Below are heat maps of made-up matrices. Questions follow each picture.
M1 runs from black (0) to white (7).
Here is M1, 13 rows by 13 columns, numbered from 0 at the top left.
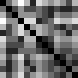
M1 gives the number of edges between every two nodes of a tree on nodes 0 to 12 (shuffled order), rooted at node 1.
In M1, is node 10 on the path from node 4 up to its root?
yes
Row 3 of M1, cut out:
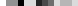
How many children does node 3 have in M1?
0
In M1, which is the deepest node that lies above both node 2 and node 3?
8
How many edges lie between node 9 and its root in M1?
2
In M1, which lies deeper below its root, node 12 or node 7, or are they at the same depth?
the same depth
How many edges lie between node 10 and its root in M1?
1
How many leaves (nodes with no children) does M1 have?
6
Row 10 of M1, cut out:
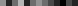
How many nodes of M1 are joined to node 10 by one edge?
4
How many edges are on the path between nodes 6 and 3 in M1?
1
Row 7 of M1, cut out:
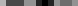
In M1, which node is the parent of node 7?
8
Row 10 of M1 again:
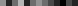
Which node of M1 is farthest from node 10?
3
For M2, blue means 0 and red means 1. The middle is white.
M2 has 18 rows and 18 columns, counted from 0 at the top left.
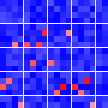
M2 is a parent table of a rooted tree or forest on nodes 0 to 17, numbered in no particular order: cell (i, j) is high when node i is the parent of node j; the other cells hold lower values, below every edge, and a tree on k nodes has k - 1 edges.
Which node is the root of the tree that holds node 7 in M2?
17
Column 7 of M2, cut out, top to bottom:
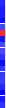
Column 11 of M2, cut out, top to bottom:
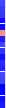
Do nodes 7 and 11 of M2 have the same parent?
yes
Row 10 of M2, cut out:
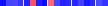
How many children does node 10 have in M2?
2
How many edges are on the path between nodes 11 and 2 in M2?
3
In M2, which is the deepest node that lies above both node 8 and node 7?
10
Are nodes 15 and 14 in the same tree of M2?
yes
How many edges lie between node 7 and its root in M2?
6
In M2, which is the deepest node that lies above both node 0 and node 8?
14
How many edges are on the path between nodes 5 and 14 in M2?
2
